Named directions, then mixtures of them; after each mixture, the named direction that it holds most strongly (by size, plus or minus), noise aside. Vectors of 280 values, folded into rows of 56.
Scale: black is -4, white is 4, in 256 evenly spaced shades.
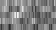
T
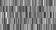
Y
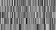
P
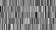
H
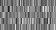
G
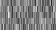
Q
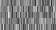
Q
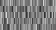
Y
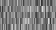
H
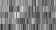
T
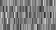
Y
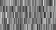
Y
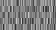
G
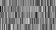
H
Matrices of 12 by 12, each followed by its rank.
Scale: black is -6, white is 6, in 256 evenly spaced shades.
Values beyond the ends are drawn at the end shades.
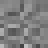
two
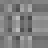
one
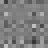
two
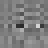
two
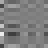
one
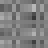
one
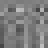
two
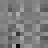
two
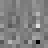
two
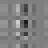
one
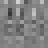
two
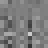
two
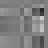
one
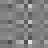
one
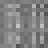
two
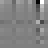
one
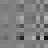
one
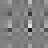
one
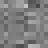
two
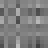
one
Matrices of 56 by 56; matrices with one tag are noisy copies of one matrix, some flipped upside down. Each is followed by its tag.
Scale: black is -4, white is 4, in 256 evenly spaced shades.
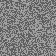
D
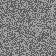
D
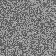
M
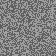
D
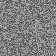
D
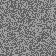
D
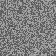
M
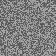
M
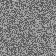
D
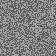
D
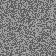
D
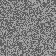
M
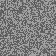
M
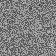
D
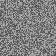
M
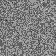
M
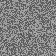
D
